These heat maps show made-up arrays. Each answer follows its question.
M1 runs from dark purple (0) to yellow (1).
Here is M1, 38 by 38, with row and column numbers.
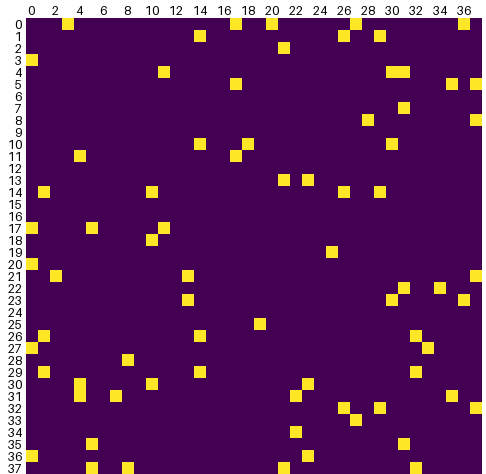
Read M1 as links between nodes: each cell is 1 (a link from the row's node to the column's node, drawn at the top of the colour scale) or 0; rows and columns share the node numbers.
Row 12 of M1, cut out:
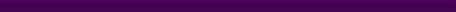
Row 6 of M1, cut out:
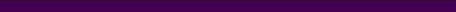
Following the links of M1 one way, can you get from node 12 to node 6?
no
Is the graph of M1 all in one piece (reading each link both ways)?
no
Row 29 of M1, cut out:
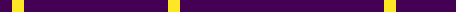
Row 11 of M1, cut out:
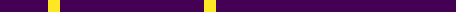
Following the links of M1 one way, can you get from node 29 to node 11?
yes
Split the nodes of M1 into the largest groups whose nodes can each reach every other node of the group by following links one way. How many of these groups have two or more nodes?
2
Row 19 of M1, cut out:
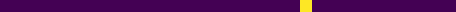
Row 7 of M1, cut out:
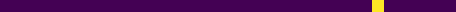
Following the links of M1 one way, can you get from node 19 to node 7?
no
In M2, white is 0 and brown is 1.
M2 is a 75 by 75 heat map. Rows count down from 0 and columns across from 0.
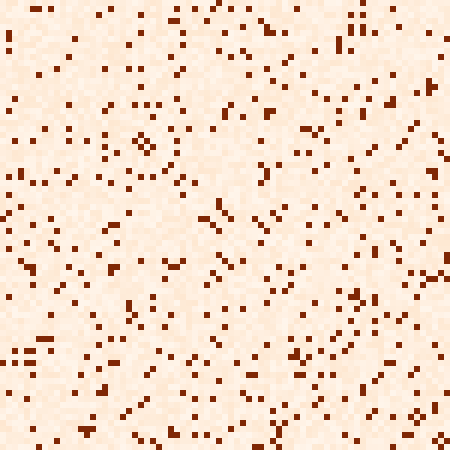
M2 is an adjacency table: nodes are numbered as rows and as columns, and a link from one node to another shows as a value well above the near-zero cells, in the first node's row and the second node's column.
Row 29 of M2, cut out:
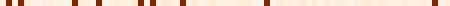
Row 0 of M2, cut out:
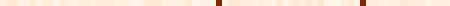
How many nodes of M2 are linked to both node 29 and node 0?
0
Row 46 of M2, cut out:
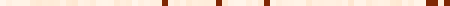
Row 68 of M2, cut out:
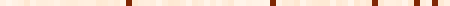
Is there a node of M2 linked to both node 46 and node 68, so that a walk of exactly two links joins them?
yes
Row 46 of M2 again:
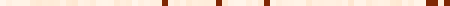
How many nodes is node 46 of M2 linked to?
6
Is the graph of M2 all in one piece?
yes
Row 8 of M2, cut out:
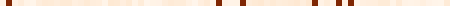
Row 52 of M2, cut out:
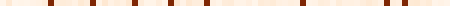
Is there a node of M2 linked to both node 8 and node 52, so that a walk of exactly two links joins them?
no
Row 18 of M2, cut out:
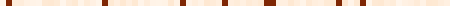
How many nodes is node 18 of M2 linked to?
8
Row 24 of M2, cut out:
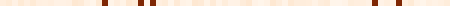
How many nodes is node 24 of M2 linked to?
5
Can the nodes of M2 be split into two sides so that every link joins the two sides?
yes
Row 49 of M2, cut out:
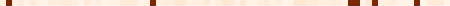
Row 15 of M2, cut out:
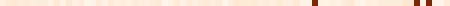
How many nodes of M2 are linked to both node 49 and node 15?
1
